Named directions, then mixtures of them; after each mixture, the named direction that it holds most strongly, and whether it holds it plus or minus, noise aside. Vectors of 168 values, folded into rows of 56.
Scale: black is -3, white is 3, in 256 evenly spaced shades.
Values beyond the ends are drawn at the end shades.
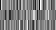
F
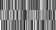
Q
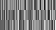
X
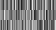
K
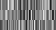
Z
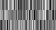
Z, plus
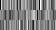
F, plus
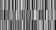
K, minus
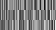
X, plus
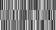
Q, plus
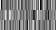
F, minus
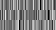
X, plus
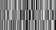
Z, plus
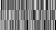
X, minus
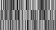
Q, minus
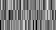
F, plus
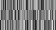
Q, minus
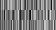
X, plus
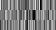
F, minus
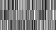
K, minus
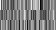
Q, minus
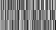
X, minus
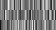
Z, plus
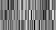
Z, minus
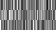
Q, plus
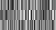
Z, minus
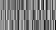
X, minus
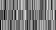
Q, minus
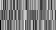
Q, minus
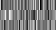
F, minus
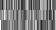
Q, plus
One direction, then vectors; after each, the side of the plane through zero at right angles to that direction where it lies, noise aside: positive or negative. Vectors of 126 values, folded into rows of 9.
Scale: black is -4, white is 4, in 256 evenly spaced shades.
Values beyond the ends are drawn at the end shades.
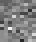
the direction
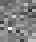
positive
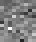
positive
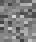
positive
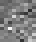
positive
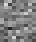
negative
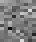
negative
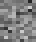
positive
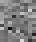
negative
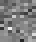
positive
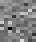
negative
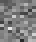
positive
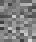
positive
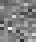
positive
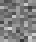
positive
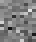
negative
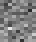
positive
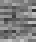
negative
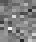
positive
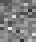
positive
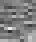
positive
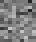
positive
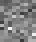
positive
